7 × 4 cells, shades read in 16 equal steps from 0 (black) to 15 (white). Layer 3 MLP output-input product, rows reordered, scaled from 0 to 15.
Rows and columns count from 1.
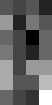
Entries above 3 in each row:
3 3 3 3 4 4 3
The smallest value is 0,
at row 3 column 3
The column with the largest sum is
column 4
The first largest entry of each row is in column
1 1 1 1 1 4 4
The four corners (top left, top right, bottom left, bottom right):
5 2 6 15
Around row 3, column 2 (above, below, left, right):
2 4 6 0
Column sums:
53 27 31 54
